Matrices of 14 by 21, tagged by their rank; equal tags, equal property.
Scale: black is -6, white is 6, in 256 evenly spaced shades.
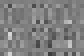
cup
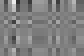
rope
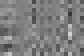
cup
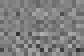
cup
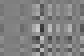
rope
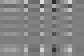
rope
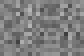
cup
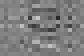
cup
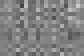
cup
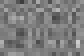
cup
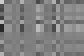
rope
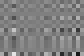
rope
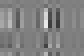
rope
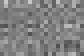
cup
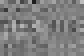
cup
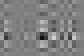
rope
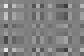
rope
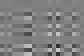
rope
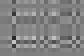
rope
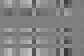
rope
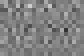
cup
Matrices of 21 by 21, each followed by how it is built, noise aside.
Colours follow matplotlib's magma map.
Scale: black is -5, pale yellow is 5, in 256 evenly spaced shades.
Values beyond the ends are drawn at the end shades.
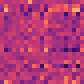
low rank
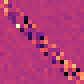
banded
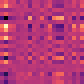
low rank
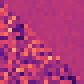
lower triangular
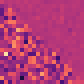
lower triangular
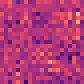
low rank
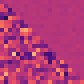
lower triangular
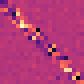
banded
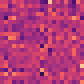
low rank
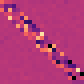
banded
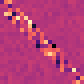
banded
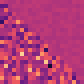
lower triangular
